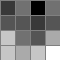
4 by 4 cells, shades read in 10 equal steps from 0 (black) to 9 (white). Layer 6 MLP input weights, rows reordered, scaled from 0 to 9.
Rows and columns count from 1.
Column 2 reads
4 3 4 6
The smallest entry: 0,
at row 1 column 3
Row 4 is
7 6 7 9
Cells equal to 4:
3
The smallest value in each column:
2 3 0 3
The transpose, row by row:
2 3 7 7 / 4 3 4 6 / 0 2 3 7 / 4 3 6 9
